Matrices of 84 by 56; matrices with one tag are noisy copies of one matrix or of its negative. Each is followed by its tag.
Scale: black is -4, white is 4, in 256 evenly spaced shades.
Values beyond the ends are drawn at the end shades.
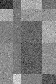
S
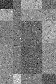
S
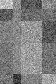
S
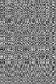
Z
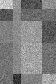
S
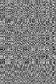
Z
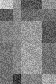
S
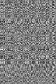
Z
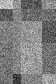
S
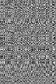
Z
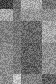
S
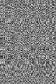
Z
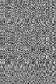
Z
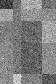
S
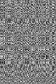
Z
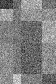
S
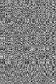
Z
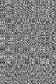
Z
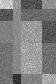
S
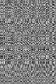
Z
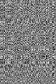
Z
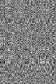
Z
